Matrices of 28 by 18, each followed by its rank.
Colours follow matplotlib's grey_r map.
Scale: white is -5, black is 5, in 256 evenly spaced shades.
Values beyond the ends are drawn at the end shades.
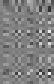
two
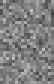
full rank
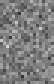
full rank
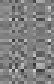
two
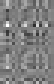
two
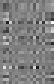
two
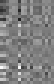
two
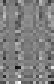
two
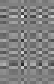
one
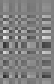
one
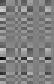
one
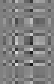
one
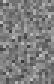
full rank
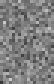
full rank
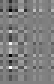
one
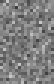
full rank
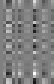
one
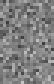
full rank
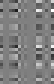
one
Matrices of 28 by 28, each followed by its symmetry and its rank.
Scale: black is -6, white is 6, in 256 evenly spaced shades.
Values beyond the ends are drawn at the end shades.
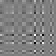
symmetric, rank one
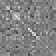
symmetric, rank five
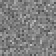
neither, full rank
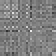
symmetric, rank three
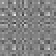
symmetric, rank three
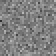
neither, full rank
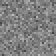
neither, full rank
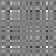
symmetric, rank one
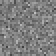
neither, full rank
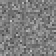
neither, full rank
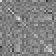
symmetric, rank five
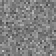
neither, full rank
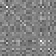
symmetric, rank five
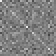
symmetric, rank five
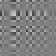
symmetric, rank one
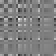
symmetric, rank one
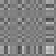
symmetric, rank one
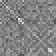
symmetric, rank five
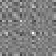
symmetric, rank three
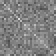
symmetric, rank five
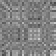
symmetric, rank three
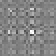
symmetric, rank three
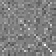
symmetric, rank five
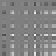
symmetric, rank one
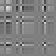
symmetric, rank one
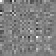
symmetric, rank three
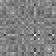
symmetric, rank three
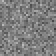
neither, full rank
